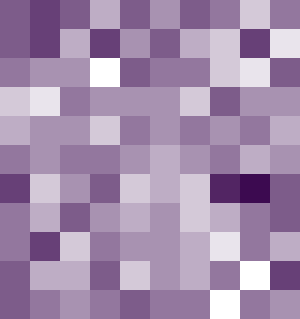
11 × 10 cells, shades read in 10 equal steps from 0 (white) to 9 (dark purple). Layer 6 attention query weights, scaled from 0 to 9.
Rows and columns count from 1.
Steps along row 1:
up down down up down up down down up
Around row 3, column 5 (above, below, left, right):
4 4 0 5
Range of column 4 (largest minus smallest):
7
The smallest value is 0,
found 3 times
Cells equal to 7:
7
